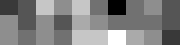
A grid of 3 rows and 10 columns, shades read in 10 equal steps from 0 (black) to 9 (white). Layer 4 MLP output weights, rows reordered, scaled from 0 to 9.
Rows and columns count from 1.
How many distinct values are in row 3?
6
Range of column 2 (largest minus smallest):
1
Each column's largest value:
5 4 7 5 7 7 9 6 5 3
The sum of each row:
40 42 54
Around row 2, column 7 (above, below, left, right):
0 9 5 4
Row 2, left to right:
5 3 5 3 6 5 4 4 4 3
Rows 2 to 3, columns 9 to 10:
4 3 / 5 2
